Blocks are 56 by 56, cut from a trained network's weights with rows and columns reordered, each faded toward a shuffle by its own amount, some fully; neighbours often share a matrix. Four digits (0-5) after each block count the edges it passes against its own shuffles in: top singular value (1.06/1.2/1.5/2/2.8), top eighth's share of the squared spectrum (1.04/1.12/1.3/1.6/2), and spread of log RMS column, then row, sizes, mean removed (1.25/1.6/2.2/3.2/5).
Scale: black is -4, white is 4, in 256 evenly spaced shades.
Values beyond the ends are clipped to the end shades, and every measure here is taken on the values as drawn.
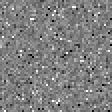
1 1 0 0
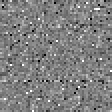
3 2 0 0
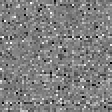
3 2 0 1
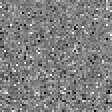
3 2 0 1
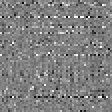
4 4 0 3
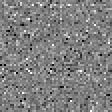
2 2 0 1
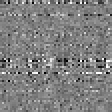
4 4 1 3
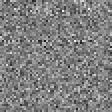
3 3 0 2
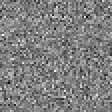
2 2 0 1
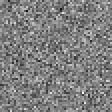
0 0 0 0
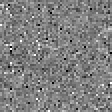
2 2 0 0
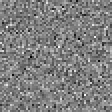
0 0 0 0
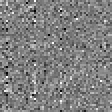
3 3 2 0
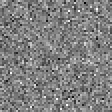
2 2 0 0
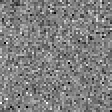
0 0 0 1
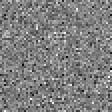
2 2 0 0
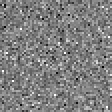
0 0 0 0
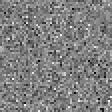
1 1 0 0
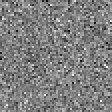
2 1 0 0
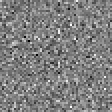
3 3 1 0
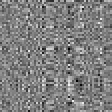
4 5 3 3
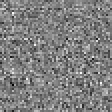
3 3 2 2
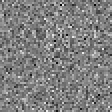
3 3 1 1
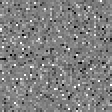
0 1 0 0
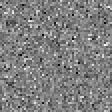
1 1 0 0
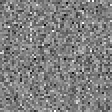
3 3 1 0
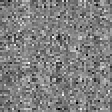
4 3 0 2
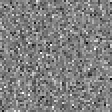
2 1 0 0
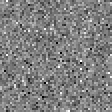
0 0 0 0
